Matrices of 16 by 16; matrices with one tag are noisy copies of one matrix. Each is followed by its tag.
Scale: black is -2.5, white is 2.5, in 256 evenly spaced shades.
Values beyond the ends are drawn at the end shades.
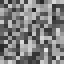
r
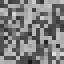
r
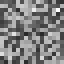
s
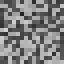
s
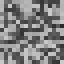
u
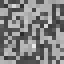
r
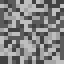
s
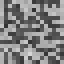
u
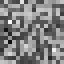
r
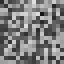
r
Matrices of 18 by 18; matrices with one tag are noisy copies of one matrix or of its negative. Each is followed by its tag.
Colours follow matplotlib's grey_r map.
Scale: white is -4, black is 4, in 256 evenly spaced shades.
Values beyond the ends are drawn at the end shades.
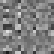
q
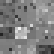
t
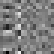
q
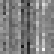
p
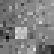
t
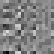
q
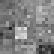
t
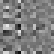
q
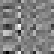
q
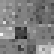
t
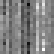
p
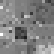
t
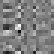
q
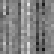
p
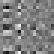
q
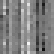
p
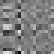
q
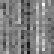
p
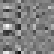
q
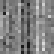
p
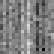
p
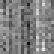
p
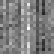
p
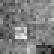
t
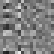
q
